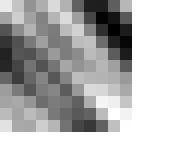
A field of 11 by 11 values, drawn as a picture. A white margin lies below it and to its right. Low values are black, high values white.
The ninth with the lowest average is the top right. The grain runs diagonally down to the right. The ninth with the highest average is the bottom right. Neither half mirrors the other.
